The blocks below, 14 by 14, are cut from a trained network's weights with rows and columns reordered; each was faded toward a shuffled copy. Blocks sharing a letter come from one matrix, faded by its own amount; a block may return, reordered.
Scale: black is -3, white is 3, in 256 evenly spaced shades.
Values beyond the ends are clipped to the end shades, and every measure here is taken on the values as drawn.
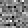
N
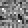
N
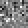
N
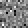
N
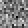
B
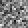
B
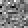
N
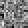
N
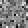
N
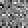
N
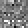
N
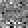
N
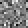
N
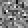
B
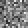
B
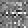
N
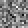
B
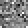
N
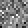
B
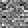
N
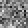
B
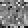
N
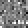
N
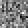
B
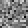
B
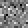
N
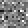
N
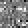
N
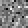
N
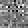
N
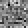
N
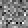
N
